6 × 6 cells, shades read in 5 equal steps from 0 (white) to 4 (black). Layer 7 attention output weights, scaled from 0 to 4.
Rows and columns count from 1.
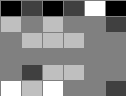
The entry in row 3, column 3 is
1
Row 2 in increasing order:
1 1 2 2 2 3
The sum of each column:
11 12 9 11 10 16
